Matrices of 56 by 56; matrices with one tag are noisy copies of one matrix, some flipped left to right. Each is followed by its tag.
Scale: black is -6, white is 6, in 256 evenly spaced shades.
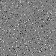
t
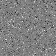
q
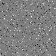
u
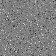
t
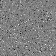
t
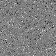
q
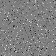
t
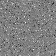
u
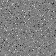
u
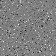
t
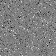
q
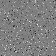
t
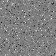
u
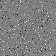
t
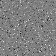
t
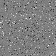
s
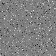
u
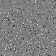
t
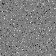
u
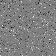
q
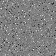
u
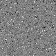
q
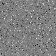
u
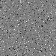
t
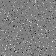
t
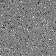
q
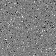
q
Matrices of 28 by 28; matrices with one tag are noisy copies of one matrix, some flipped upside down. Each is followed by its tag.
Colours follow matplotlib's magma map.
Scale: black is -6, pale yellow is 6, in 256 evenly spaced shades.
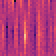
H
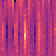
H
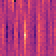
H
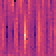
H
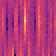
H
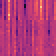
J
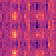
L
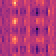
L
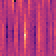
H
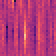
H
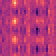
L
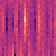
H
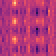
L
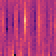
H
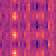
L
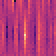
H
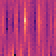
H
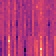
J
